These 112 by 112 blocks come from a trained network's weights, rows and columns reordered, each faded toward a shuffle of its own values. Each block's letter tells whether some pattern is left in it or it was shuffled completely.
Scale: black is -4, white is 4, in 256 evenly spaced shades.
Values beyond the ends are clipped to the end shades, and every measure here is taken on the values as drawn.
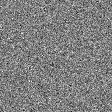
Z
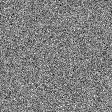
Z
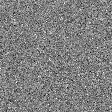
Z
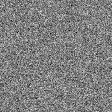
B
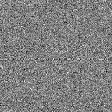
B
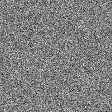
Z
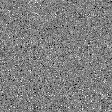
B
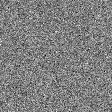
Z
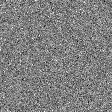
Z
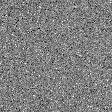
Z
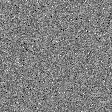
Z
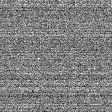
B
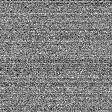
B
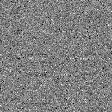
B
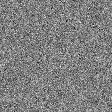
Z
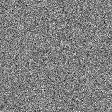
Z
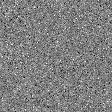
Z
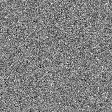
Z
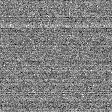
B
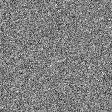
Z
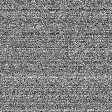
B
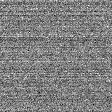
B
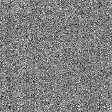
B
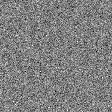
B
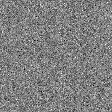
B
